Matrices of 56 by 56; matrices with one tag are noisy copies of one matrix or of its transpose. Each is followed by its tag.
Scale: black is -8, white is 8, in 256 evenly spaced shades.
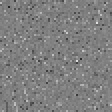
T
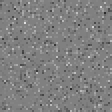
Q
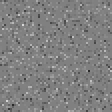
Q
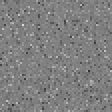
Q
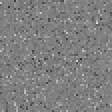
T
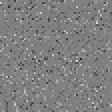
T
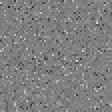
T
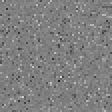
T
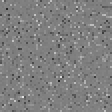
T
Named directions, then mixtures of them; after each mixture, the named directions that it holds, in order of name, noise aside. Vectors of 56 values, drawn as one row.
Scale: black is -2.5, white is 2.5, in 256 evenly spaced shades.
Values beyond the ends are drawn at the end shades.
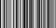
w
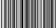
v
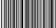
v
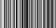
v, w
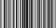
v, w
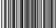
v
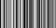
w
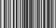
v, w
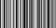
w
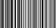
v, w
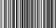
v, w
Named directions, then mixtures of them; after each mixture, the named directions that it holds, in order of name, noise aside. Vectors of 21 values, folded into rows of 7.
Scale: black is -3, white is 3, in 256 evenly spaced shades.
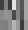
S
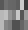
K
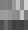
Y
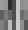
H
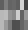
K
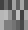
K, S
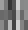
H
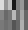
S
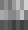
Y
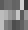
K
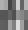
H, K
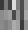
S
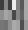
S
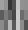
H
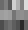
S, Y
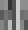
H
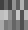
K, S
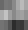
K, Y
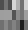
S, Y
